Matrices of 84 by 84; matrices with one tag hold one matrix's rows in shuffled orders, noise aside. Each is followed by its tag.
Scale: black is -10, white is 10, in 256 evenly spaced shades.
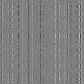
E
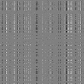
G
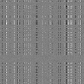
G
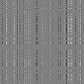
G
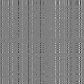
E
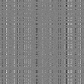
G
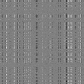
G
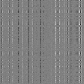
E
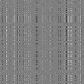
G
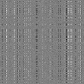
G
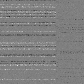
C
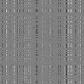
G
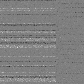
C
